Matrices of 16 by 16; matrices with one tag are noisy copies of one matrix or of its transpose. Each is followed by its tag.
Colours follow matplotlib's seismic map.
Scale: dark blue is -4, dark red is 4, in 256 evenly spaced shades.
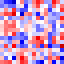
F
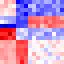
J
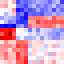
J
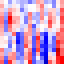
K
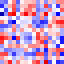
F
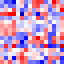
F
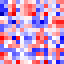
F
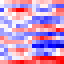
K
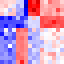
J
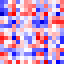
F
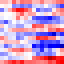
K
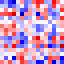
F
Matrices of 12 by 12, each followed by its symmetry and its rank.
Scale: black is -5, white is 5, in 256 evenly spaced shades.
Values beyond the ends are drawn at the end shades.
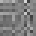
neither, rank two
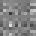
neither, rank two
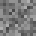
symmetric, full rank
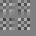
symmetric, rank one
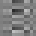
neither, rank one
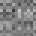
neither, rank two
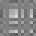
symmetric, rank one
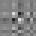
symmetric, rank one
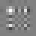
symmetric, rank one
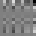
neither, rank one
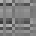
neither, rank one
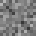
symmetric, full rank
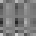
neither, rank one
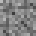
symmetric, full rank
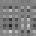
neither, rank one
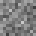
symmetric, full rank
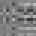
neither, rank two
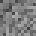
symmetric, full rank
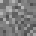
symmetric, full rank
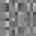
neither, rank two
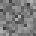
symmetric, full rank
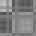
symmetric, rank one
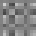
symmetric, rank one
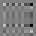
neither, rank one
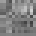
neither, rank two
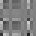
neither, rank one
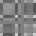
symmetric, rank one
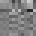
neither, rank two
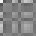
symmetric, rank one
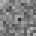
symmetric, full rank
